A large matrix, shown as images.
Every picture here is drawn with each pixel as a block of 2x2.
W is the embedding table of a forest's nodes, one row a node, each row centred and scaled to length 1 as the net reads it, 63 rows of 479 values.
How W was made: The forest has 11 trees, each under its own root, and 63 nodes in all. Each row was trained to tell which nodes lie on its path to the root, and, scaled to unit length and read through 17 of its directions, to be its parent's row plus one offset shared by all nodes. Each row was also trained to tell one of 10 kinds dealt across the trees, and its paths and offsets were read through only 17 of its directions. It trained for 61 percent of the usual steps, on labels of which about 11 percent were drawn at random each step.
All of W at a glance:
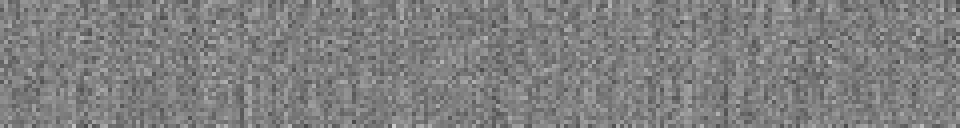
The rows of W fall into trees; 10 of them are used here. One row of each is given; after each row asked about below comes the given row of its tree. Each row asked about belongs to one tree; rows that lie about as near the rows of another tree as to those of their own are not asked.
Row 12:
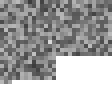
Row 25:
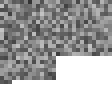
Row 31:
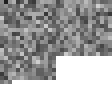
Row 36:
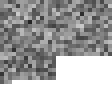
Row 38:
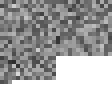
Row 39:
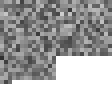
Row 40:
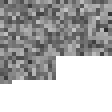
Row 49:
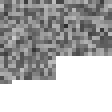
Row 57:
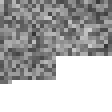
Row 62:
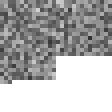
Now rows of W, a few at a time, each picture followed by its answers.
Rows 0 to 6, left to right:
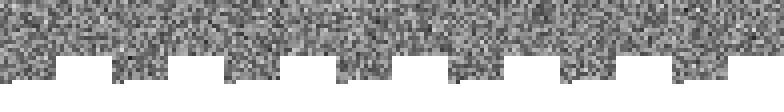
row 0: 36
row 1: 36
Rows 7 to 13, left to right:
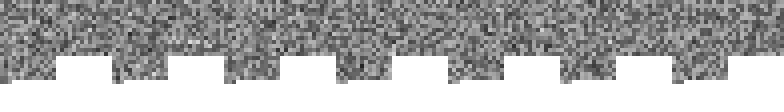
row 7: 31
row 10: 38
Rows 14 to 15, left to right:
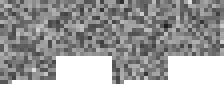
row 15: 31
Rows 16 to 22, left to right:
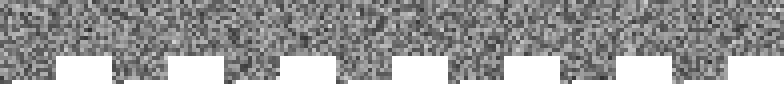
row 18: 38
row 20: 36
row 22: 38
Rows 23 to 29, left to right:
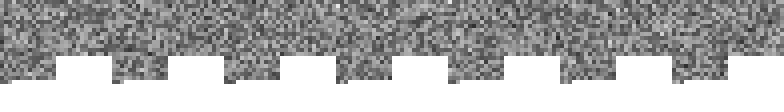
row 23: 57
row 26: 25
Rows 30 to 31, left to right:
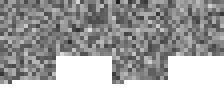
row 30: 31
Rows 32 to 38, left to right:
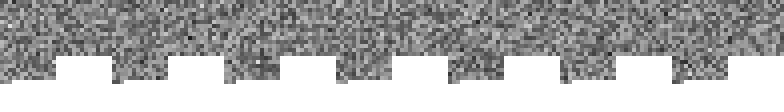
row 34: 36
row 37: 31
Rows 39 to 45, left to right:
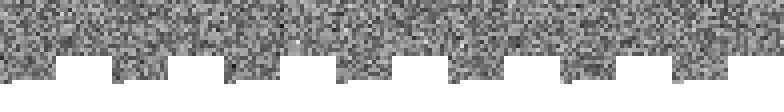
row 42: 36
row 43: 39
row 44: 36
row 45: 31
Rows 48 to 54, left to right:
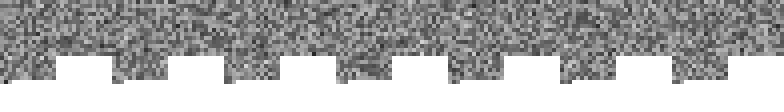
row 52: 38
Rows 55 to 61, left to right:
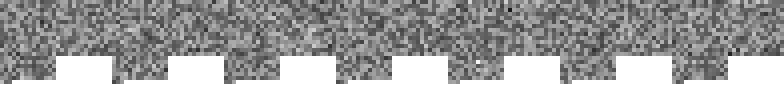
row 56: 31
